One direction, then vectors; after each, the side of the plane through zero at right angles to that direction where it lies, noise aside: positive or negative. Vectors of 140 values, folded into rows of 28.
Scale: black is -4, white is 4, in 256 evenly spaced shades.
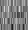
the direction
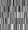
negative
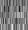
negative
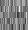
positive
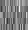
positive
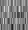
positive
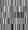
positive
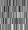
negative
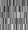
negative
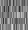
negative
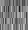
negative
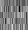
negative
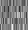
negative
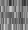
negative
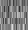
negative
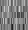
positive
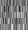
negative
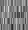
positive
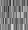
negative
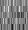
positive
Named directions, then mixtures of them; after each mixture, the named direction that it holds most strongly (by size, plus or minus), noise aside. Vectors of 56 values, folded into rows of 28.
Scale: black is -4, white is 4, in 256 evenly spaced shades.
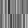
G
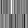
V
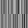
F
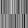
V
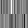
V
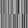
F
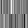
V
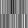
V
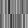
G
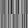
F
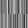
F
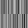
F
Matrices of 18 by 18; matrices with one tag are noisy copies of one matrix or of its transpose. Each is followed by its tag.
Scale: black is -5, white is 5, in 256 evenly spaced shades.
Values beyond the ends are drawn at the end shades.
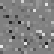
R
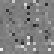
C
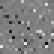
R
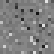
R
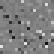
R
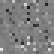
C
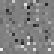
C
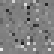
C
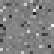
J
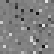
R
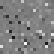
R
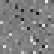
R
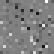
R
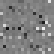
C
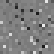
R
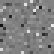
J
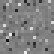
J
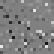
R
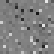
R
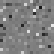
J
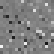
R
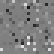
C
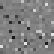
R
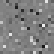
R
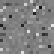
J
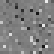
R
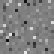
J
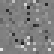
C
